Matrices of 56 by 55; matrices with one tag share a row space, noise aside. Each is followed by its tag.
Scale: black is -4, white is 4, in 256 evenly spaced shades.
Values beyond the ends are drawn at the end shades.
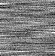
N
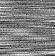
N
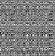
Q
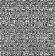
Q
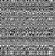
Q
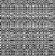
Q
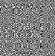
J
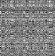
Q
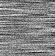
N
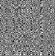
J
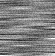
N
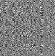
J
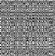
Q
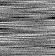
N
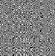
J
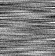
N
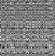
Q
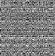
Q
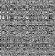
Q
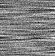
N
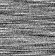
N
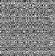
Q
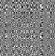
J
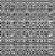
Q
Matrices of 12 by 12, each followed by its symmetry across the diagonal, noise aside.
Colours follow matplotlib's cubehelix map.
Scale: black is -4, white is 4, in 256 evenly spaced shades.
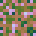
symmetric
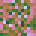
neither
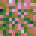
antisymmetric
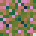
symmetric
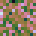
antisymmetric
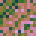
symmetric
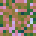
antisymmetric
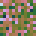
neither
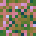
symmetric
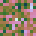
neither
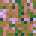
neither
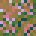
symmetric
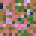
neither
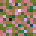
antisymmetric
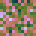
antisymmetric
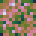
symmetric
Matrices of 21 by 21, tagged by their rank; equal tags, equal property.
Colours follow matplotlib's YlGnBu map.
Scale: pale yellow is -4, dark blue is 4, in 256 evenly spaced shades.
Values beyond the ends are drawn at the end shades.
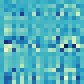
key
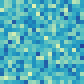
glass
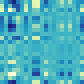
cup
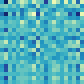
cup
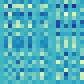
cup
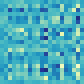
key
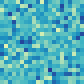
glass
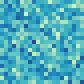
glass
